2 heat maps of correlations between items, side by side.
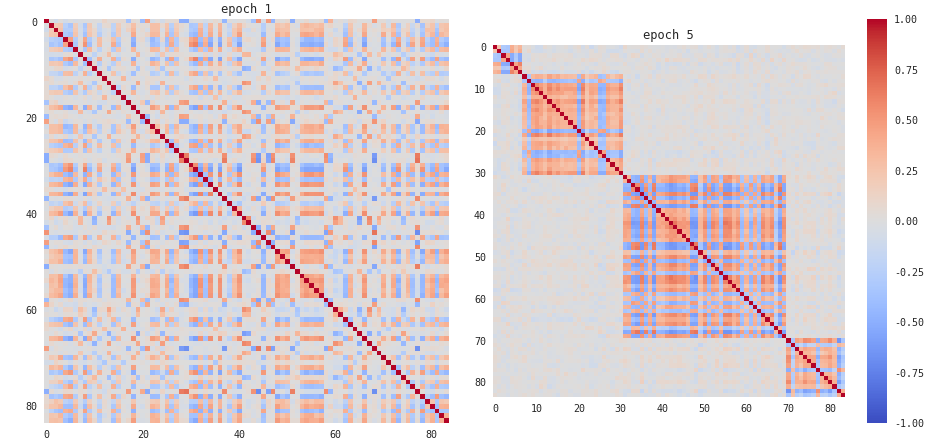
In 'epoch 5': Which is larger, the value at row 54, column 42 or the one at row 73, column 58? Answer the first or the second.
the second
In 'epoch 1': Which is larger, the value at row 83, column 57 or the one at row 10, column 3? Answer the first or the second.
the first
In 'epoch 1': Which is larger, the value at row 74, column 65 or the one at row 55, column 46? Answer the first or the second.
the first
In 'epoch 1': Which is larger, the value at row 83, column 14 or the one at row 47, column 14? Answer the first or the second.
the second
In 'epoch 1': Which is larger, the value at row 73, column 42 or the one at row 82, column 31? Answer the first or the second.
the first
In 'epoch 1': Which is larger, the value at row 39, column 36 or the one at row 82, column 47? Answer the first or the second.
the first
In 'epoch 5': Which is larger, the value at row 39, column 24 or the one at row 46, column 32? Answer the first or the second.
the second
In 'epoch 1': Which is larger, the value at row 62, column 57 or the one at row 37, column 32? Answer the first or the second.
the second
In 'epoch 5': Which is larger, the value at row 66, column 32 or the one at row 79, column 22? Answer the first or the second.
the first
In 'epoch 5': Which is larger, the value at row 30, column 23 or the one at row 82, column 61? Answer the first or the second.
the first
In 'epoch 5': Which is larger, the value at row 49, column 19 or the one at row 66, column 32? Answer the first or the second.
the second
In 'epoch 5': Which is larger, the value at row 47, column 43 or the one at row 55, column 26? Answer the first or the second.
the second
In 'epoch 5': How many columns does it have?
84
